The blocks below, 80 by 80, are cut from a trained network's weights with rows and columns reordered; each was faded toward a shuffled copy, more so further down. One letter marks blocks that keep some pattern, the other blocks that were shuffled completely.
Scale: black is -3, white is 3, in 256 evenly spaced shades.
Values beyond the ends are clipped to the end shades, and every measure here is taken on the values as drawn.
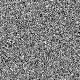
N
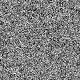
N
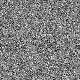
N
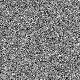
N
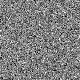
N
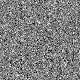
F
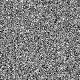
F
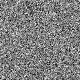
N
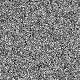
N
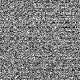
F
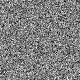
N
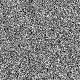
F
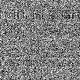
F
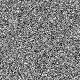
F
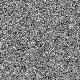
N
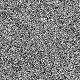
N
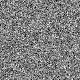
N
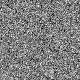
N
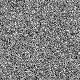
N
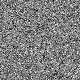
N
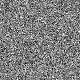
N
